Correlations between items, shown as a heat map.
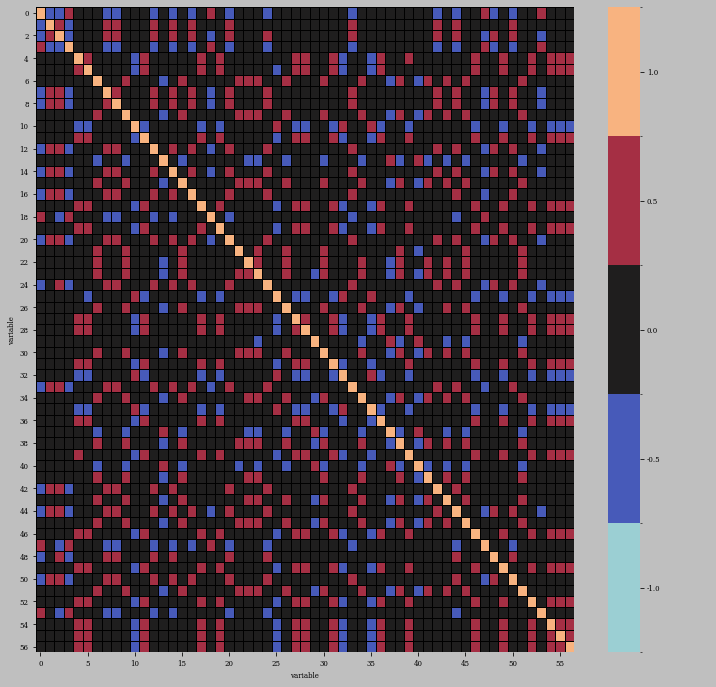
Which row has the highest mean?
4
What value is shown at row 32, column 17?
-0.5
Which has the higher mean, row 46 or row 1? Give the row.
46
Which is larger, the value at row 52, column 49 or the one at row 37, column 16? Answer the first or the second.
the first
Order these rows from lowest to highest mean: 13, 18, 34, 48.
13, 18, 48, 34
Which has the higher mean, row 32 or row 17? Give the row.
17
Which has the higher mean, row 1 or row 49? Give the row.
49
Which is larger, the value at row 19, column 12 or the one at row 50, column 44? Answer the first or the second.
the second
